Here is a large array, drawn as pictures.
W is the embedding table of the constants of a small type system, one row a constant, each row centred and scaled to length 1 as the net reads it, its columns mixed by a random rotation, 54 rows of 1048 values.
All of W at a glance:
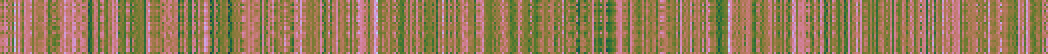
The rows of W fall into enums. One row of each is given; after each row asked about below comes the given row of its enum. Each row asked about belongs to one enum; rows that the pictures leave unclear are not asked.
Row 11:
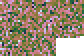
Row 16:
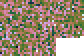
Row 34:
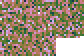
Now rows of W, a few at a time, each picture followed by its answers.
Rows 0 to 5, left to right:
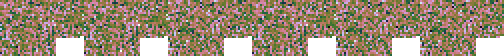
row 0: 16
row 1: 16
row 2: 11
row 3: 16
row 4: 11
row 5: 11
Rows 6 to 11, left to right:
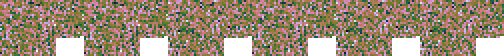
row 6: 16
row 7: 16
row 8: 11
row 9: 16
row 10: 11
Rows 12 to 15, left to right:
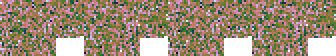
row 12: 11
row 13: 16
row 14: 11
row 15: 16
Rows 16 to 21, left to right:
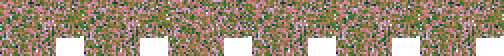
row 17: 16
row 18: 34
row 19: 16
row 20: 16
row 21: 16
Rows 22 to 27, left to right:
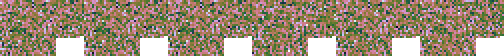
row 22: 11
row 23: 11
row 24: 11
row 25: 16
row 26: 11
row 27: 34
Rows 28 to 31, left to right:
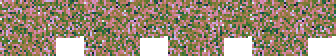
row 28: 34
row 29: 11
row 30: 16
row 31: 11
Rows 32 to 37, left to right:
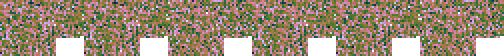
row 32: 16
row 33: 16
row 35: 16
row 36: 16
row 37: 34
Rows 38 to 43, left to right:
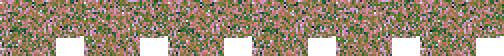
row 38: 11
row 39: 34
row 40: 11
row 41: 11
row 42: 34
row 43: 11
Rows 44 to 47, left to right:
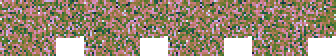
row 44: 34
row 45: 11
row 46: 11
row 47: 16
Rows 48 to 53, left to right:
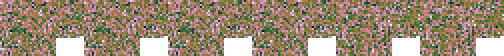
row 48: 11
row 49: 11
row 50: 11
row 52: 16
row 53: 16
